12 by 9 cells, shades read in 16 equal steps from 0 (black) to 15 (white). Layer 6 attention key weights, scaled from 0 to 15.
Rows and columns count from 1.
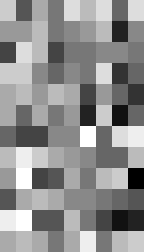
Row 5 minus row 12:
0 0 -1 4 0 -10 2 -5 -9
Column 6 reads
11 9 7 7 4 2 15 8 7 8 7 14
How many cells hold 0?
1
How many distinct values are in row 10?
6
